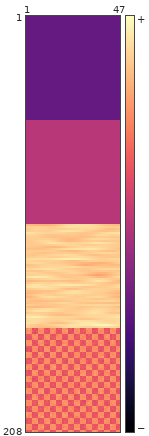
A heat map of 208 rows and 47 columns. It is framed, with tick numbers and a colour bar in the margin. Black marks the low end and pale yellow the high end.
The table splits into 4 rows of 1 panel. Panel 1,1: low, flat. Panel 2,1: middling, flat. Panel 3,1: very high, streaked across, faint in contrast. Panel 4,1: high, checkered.
